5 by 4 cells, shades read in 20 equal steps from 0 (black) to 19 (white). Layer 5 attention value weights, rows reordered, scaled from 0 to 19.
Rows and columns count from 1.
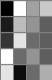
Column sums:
42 59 50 49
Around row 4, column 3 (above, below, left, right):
8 8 8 7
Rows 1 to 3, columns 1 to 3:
0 19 12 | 2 14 11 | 4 17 8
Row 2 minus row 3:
-2 -3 3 0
